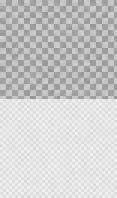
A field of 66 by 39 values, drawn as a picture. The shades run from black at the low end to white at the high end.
It is made of 2 by 1 panels. Panel 1,1: high, checkered. Panel 2,1: very high, checkered, faint in contrast.
